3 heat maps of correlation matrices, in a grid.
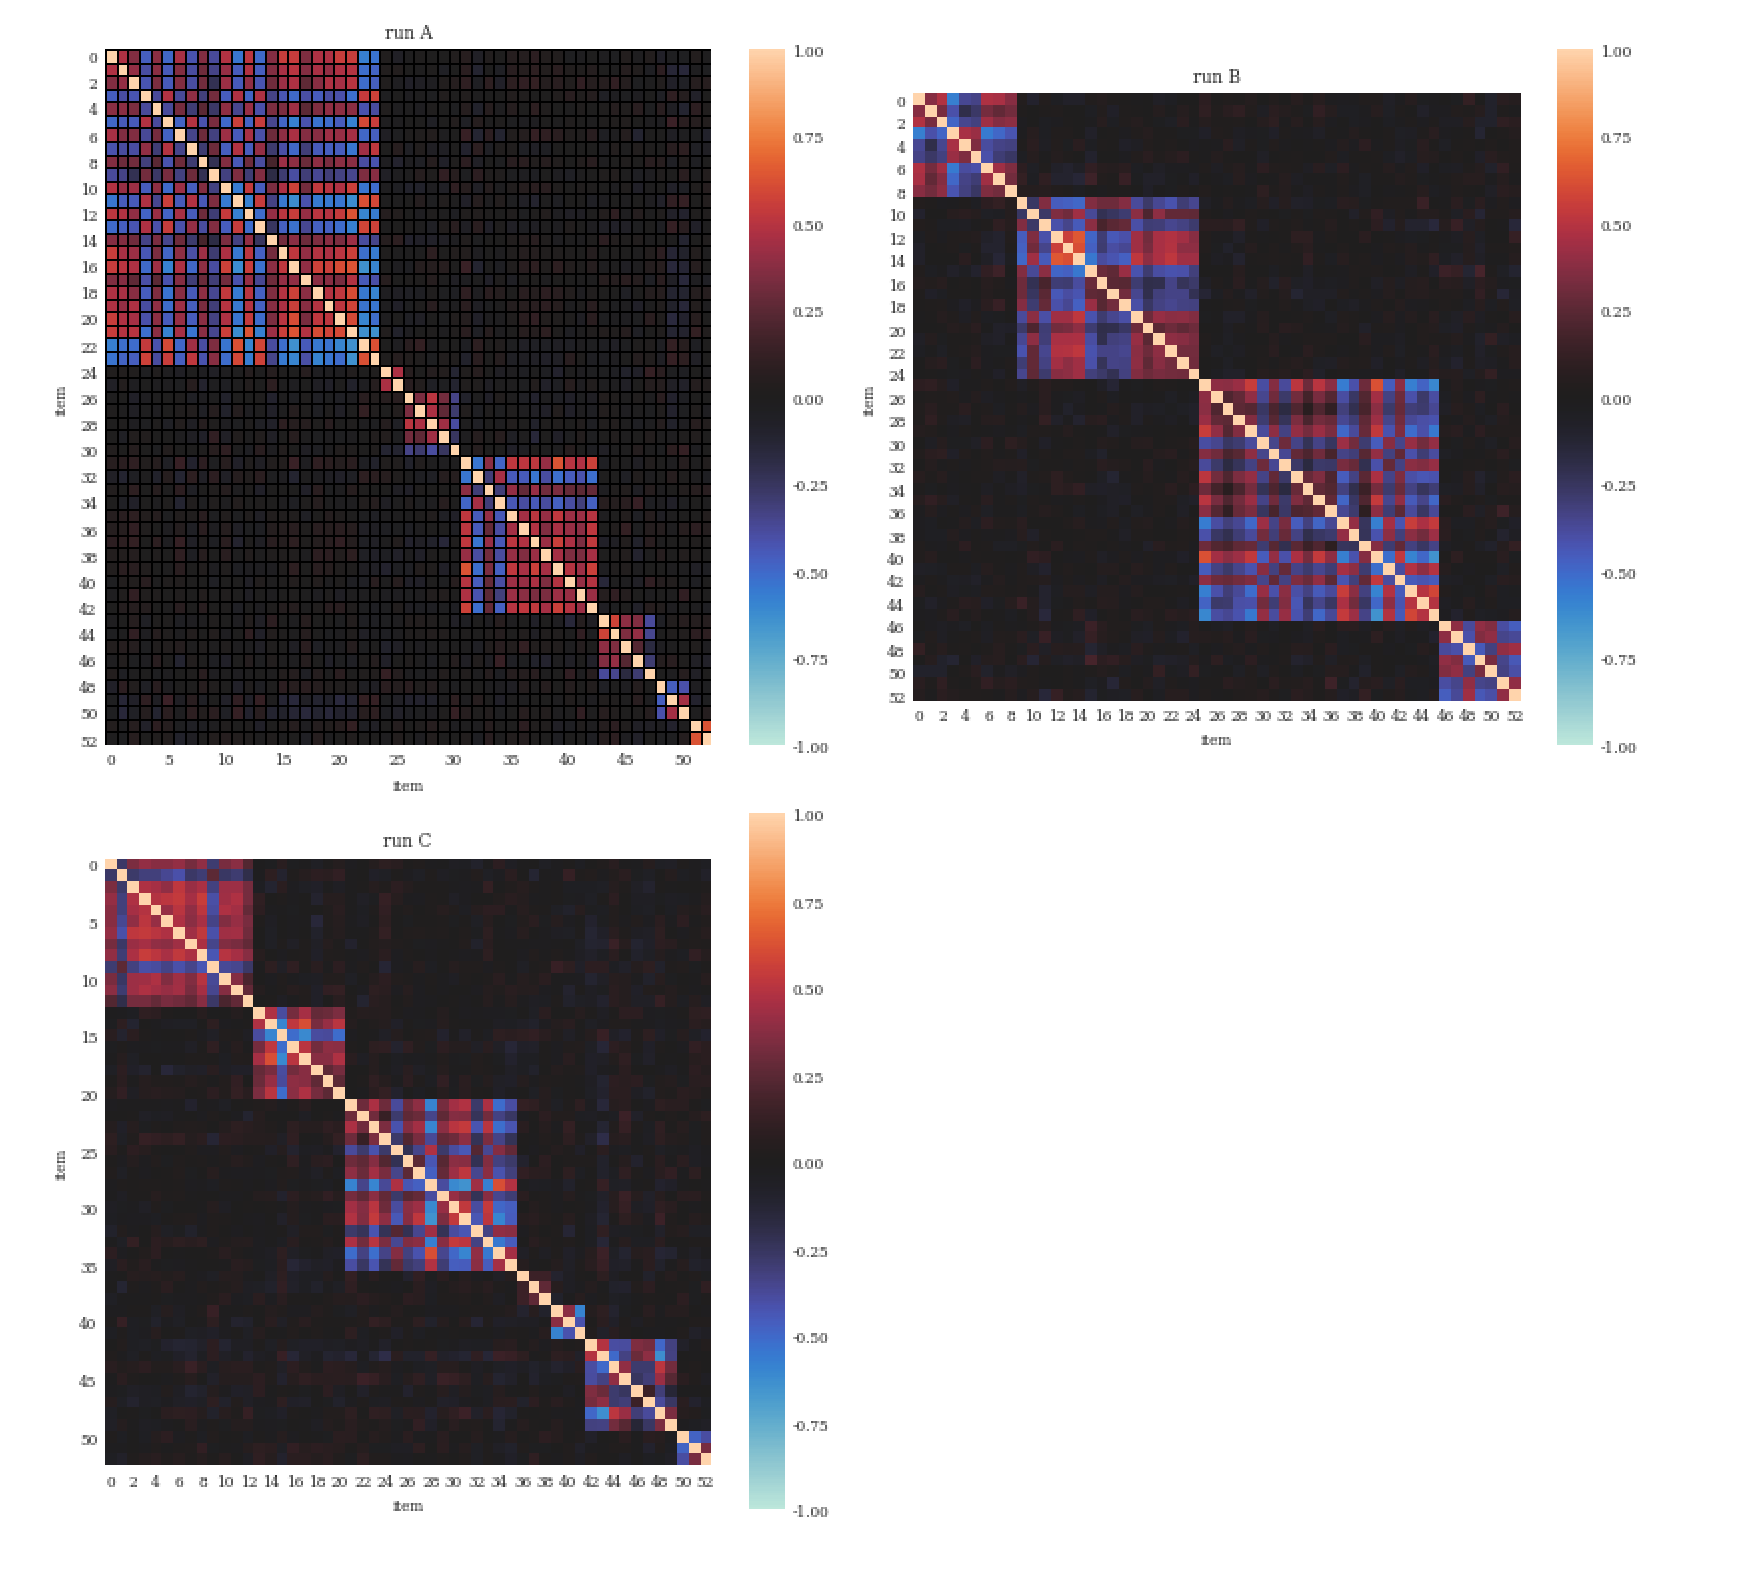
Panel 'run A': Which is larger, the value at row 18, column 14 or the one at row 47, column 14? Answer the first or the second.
the first
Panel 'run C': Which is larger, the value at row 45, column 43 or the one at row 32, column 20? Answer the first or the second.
the second
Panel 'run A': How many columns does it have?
53
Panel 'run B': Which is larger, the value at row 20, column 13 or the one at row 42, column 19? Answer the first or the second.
the first
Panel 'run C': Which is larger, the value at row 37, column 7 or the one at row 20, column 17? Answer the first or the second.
the second
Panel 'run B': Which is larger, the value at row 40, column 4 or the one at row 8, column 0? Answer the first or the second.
the second
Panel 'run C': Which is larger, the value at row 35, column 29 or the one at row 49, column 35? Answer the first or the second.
the second
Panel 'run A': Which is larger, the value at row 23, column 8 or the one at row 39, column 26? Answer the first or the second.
the second
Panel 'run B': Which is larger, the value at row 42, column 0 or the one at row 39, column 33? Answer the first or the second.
the second
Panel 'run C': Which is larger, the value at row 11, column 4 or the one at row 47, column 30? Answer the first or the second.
the first
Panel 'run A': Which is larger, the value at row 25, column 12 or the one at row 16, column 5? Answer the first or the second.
the first
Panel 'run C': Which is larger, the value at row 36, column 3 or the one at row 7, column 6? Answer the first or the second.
the second
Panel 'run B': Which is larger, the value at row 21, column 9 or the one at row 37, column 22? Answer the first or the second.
the second
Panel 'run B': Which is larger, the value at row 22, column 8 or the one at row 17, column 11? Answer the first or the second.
the second
